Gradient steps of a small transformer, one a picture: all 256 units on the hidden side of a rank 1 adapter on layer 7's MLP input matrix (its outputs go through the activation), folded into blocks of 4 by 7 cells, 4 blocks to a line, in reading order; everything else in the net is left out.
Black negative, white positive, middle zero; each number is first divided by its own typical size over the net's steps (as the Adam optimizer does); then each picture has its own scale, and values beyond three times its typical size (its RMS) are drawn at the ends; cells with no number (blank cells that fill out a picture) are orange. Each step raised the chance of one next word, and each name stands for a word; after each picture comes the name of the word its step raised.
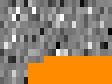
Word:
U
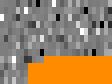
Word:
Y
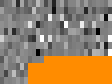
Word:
Y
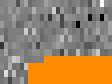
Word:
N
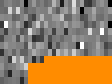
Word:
U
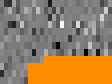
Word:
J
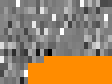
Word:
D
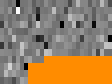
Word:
J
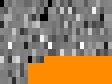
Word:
U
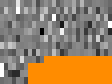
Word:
D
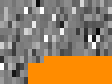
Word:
D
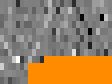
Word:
N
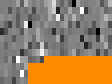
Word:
N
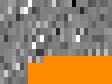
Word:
Y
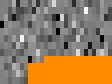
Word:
Y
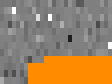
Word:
J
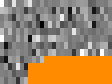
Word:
U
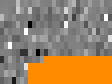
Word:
D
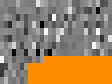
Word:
D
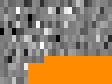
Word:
U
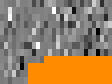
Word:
N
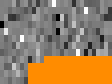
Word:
Y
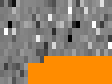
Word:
J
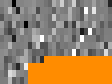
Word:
J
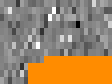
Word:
N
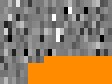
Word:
D
